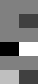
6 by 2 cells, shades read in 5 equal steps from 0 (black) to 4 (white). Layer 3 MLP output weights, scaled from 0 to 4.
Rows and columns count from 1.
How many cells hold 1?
2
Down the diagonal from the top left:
2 1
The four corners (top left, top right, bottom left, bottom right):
2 2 3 1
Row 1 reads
2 2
